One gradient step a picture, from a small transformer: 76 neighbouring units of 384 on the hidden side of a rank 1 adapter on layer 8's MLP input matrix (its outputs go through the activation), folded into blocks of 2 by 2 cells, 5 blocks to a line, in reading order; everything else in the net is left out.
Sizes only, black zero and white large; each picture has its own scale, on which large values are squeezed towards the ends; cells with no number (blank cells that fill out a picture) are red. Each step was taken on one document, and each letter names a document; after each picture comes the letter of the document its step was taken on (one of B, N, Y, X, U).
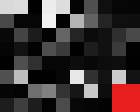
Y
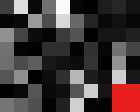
Y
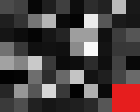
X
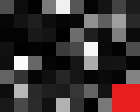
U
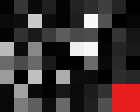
X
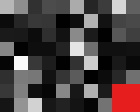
U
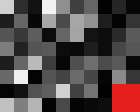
Y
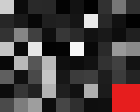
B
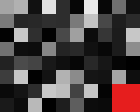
Y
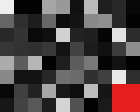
X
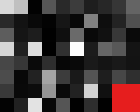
B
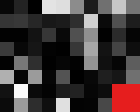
U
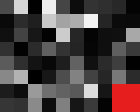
Y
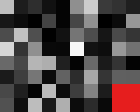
B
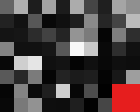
U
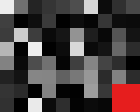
B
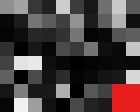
U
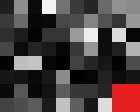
U
